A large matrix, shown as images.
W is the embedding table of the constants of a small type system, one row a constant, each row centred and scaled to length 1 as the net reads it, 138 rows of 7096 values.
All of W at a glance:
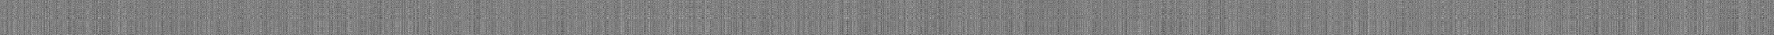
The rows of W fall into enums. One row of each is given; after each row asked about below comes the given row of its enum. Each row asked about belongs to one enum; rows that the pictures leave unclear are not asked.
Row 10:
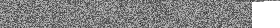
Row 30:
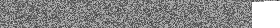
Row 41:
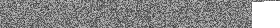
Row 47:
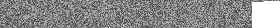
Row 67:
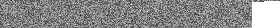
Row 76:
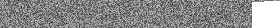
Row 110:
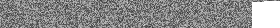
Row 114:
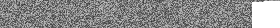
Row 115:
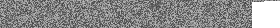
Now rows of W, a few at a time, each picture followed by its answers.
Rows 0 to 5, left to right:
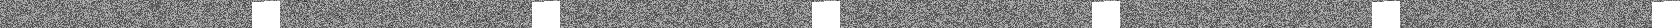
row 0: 115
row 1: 76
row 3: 30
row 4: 110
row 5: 47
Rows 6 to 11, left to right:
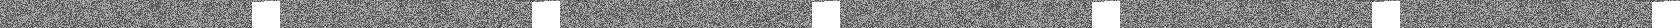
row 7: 10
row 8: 76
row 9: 115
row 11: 10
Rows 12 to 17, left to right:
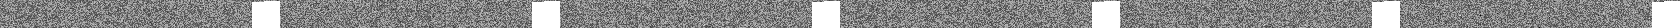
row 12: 30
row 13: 41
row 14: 110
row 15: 30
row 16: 110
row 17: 67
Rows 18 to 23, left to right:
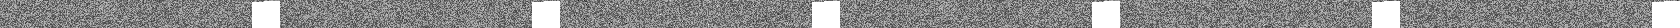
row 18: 114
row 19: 47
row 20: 76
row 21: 114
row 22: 110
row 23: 30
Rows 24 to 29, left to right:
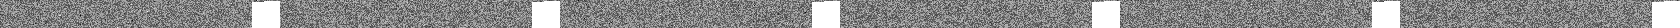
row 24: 67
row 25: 110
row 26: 76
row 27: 30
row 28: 67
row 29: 30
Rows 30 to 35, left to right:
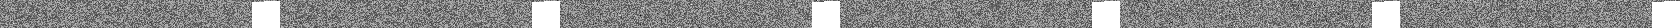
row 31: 30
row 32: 67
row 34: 76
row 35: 41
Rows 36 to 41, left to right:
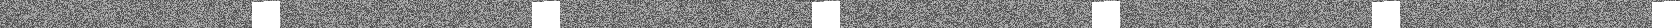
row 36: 47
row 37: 110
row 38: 10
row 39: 30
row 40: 110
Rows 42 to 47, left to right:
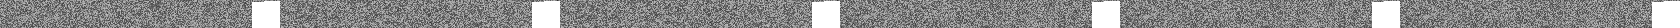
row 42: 115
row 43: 30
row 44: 30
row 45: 47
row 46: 47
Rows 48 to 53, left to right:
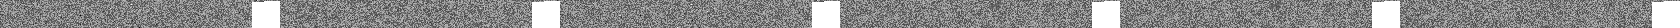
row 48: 67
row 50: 67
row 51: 115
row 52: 115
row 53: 47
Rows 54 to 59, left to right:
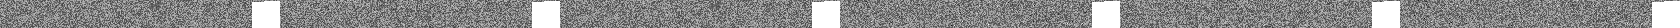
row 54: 115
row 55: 41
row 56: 115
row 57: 76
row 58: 110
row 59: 76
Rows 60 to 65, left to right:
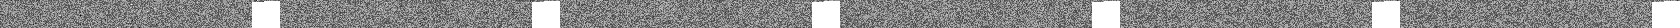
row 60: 67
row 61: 10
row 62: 114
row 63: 47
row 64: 30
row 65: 30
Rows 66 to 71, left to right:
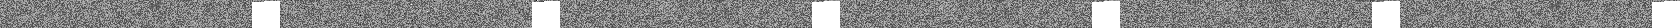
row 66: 115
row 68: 114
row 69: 114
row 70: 10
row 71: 115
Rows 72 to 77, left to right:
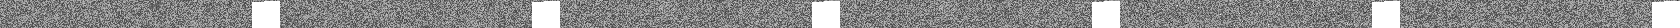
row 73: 47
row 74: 114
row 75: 114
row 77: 30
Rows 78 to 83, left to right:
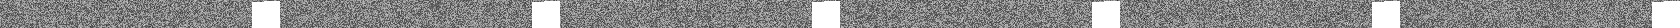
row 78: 110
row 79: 115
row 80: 41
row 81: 30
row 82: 76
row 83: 47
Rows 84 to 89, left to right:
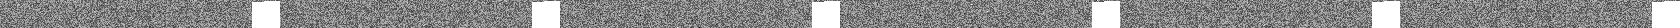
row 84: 41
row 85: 110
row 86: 67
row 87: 67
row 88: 110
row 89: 41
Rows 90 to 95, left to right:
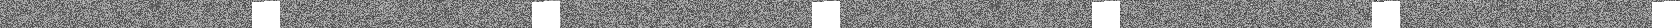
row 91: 114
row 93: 115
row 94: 67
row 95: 41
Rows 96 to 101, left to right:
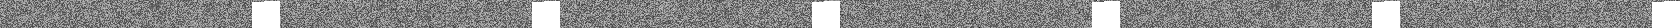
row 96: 115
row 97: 41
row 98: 114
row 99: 67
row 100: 115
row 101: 41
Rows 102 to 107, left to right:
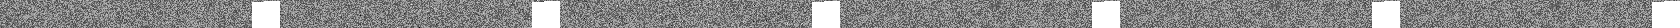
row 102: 47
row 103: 67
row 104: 76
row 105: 115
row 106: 115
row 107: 115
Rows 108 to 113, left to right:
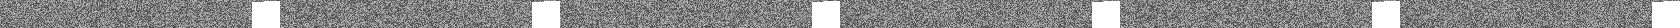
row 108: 41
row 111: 47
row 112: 30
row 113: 47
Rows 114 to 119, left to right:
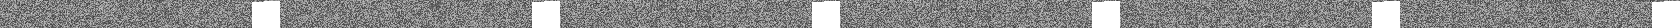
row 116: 41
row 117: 41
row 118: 110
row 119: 10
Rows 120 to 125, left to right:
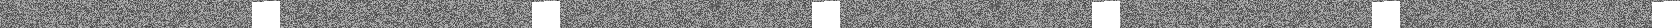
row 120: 110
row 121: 30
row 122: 115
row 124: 110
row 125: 47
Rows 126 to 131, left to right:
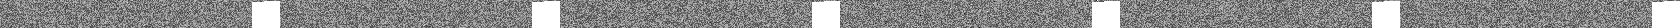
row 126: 110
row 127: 110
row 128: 30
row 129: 67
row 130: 114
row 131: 110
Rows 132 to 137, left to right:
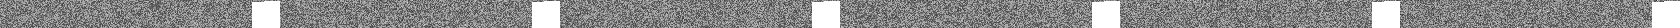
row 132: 115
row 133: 110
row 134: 47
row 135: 30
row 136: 41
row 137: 67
